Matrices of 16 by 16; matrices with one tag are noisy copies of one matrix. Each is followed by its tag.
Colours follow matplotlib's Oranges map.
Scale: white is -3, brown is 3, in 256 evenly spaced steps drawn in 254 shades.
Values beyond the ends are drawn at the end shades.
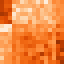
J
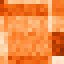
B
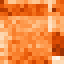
B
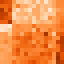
J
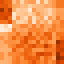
J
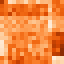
B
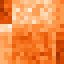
J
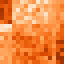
J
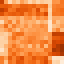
B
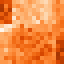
J
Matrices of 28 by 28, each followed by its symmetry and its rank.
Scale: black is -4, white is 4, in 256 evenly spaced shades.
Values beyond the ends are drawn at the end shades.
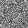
symmetric, full rank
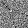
symmetric, full rank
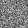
neither, full rank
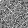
symmetric, full rank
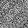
symmetric, full rank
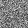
neither, full rank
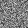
neither, full rank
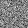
neither, full rank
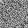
symmetric, full rank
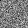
symmetric, full rank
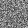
neither, full rank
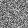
neither, full rank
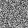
neither, full rank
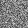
neither, full rank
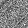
symmetric, full rank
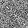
symmetric, full rank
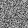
neither, full rank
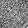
symmetric, full rank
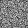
symmetric, full rank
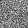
neither, full rank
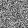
neither, full rank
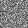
neither, full rank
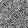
symmetric, full rank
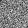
neither, full rank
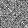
symmetric, full rank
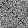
symmetric, full rank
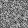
symmetric, full rank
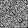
symmetric, full rank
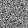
neither, full rank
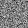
neither, full rank
